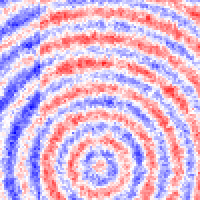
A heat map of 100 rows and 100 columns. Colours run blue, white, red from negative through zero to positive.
The texture is blotchy. Rings spread out from the bottom middle. The right part is higher, past a seam about 20% of the way across.
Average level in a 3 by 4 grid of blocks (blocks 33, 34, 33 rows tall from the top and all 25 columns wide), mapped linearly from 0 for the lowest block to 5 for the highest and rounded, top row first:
1544
0434
1433
